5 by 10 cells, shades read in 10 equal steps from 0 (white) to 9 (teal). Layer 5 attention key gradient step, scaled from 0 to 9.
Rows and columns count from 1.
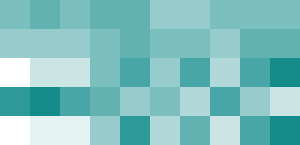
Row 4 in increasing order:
2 3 4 4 5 6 7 7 8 9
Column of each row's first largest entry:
2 5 10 2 10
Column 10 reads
5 6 9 2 9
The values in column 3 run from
1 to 7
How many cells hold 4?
10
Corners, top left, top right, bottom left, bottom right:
5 5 0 9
